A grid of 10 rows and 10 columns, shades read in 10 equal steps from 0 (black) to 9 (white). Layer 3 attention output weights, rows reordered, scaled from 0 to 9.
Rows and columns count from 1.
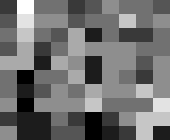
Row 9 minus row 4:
-1 -5 -1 0 -4 -5 -3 0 3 3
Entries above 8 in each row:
1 0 0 0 0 0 0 0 0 0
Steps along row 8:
down up same same up down same same up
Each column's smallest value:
2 0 1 3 2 0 1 2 2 1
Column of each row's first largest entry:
2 2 2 2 1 5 9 10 9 9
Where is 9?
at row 1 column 2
